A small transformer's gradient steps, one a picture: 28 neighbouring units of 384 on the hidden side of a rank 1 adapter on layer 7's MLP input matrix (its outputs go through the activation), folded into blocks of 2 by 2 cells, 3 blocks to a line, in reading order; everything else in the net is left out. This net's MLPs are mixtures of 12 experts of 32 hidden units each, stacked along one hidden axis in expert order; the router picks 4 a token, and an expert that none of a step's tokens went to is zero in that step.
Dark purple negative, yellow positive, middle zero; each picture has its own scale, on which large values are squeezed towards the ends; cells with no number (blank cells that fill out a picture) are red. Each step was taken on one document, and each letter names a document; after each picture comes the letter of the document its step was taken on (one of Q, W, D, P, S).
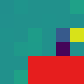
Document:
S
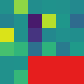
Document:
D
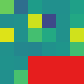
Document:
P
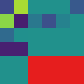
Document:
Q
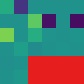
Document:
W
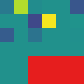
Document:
P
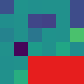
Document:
D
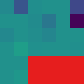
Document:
P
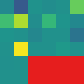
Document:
S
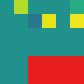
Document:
W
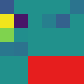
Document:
Q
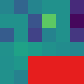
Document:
W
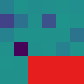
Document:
S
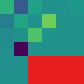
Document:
S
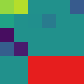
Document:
Q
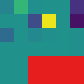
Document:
P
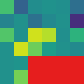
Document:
D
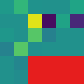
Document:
W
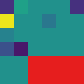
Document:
Q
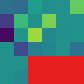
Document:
S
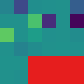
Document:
P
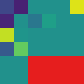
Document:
Q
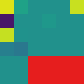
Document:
Q
